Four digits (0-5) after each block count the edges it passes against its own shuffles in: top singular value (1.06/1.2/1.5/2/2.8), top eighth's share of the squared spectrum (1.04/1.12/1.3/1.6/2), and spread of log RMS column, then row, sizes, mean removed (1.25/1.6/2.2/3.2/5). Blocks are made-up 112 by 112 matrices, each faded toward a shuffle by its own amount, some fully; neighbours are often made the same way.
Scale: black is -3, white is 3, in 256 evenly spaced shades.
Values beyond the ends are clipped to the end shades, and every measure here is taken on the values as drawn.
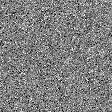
0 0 0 0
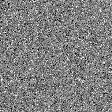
0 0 0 0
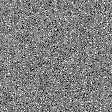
0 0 0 0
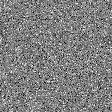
0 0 0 0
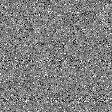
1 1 0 3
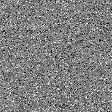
0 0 0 1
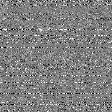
2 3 0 4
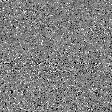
1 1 0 2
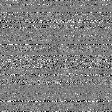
2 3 0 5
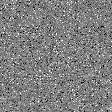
0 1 0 1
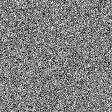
0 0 1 0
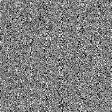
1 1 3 0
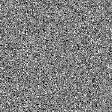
0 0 2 0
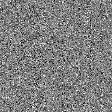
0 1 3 0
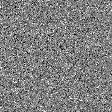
0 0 1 0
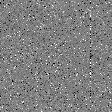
3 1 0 0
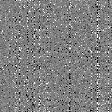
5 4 3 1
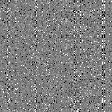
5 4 3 2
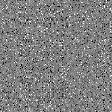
4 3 2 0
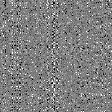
4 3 3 1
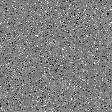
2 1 0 0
